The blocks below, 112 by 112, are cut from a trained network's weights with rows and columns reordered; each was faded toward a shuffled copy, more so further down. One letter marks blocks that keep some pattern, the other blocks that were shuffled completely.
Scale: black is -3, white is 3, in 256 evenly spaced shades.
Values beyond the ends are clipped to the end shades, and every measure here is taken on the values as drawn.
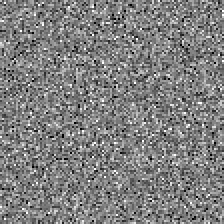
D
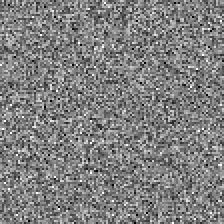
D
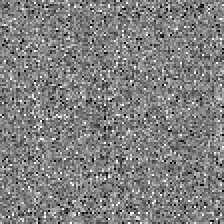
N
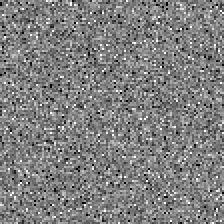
D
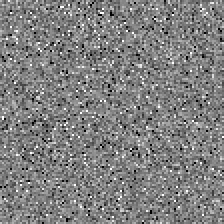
D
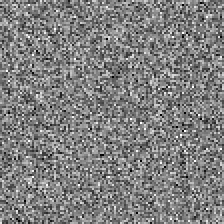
N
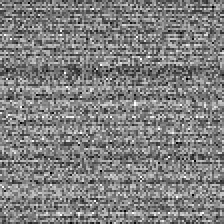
N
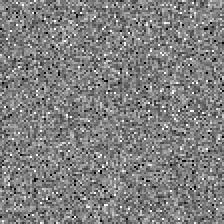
D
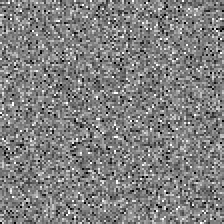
D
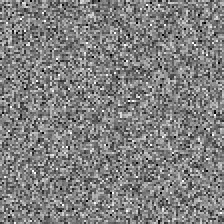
D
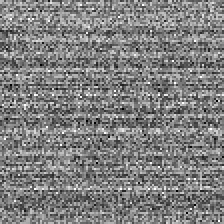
N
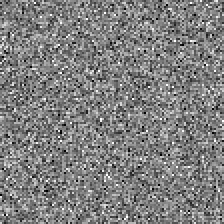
D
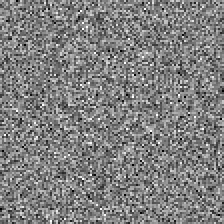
D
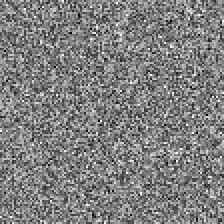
D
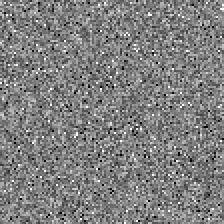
D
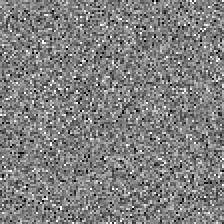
D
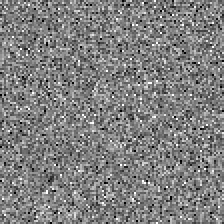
D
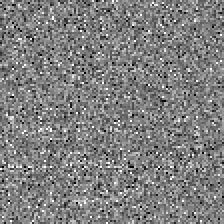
N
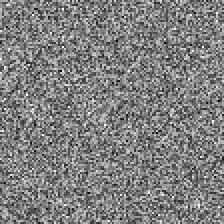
D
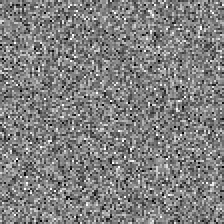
D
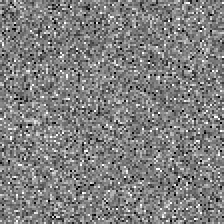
D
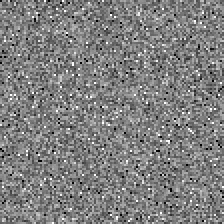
D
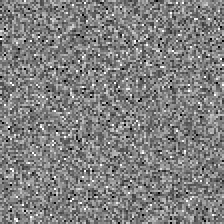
D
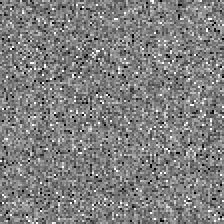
N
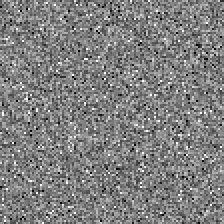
D
